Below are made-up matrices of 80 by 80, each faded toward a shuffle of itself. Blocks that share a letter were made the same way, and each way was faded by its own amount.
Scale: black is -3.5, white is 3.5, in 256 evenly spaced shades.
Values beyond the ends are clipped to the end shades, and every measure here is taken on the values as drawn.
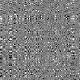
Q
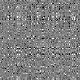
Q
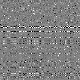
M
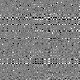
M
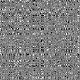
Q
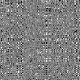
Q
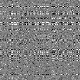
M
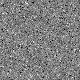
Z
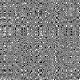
Q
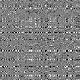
M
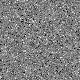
Z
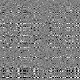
M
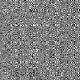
Q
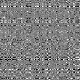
M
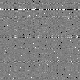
M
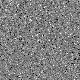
Z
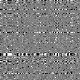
M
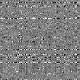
M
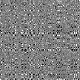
Q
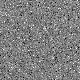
Z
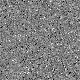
Z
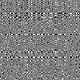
M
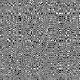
Q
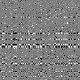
M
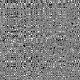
Q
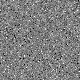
Z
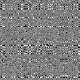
M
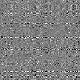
M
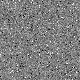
Z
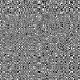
Q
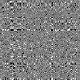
Q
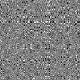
Q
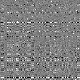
M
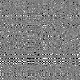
M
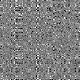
Q
